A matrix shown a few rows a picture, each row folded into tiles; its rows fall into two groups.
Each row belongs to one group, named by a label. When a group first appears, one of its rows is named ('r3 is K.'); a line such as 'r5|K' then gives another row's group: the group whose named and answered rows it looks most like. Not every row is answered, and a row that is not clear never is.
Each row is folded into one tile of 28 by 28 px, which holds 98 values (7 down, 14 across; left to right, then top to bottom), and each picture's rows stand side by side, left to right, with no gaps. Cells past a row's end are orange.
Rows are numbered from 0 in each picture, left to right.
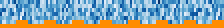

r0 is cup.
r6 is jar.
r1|jar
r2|jar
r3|jar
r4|jar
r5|cup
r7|cup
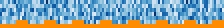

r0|cup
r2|jar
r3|jar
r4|jar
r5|jar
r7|jar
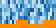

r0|cup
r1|cup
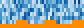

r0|cup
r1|cup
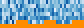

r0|cup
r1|jar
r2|jar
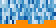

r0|cup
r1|jar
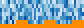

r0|cup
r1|jar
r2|jar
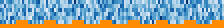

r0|jar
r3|cup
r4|jar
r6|cup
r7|jar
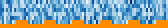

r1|cup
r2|cup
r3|cup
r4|cup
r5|jar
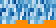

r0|cup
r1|cup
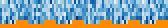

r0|cup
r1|jar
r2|cup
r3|jar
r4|cup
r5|cup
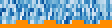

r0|cup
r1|cup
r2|jar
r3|jar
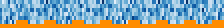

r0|cup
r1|cup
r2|jar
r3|cup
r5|cup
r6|cup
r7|jar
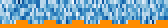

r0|cup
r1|jar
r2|jar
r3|cup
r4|jar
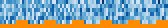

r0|jar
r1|jar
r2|jar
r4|jar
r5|cup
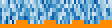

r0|cup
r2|cup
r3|jar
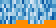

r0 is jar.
